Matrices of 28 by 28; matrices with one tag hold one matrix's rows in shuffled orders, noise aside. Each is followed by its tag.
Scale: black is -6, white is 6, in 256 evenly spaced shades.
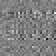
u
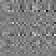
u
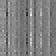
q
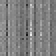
q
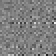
u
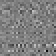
u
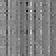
q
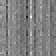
q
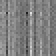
q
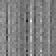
q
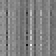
q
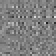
u
